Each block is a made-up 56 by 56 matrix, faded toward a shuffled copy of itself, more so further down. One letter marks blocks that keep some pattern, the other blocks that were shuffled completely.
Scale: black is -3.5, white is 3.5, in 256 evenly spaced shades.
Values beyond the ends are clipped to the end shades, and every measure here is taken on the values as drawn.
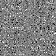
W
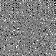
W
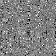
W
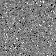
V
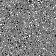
V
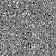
W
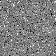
V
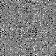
W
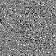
W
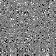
W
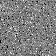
V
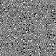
W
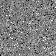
V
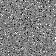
V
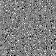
W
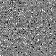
W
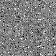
W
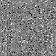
W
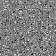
W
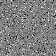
V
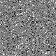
W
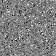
V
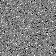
V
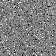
V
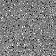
W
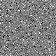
V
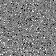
W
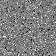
V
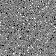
V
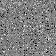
W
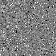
W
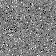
V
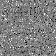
W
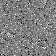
V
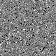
V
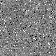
W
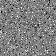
V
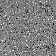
W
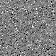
W
